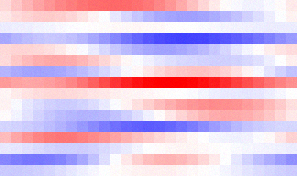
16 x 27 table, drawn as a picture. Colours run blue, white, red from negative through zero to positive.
Calmest part: bottom right. Slope: none. Grain: streaks across.
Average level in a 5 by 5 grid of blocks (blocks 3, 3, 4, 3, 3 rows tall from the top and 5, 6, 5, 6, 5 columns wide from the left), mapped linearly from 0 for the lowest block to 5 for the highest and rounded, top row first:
34322
32001
33554
32123
11331
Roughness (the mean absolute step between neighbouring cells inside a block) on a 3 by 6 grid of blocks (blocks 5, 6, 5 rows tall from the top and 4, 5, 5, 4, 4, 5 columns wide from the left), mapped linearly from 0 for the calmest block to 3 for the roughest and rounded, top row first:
1 1 2 3 2 1 | 2 2 2 3 3 2 | 2 3 2 1 0 0
